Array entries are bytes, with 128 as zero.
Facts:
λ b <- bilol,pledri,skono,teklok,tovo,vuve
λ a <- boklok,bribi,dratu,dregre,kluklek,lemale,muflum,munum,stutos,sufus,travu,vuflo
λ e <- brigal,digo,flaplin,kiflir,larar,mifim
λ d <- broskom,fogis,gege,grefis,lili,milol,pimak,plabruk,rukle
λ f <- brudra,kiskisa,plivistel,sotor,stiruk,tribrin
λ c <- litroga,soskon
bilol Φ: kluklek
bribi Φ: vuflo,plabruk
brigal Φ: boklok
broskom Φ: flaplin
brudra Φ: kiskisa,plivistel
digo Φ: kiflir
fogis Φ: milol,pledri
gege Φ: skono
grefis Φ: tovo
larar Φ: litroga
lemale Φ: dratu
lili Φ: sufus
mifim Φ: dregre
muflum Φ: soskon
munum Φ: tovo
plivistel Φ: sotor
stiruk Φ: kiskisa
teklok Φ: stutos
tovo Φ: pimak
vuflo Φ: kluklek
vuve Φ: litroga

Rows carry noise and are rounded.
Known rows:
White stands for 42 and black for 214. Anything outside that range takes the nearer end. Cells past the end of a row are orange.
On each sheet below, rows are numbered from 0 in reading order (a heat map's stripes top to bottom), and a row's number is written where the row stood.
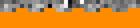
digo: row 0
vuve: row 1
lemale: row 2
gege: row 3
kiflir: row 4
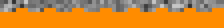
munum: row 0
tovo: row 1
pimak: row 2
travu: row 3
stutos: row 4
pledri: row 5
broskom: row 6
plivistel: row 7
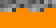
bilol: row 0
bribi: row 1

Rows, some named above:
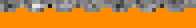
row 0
soskon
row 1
larar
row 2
fogis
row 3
plivistel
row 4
skono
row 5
teklok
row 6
vuflo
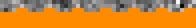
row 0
milol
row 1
kiflir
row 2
sufus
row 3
plivistel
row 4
soskon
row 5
plabruk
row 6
dratu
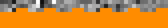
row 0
lili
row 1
lemale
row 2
litroga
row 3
grefis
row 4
pledri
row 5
rukle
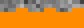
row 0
kiflir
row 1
tribrin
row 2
flaplin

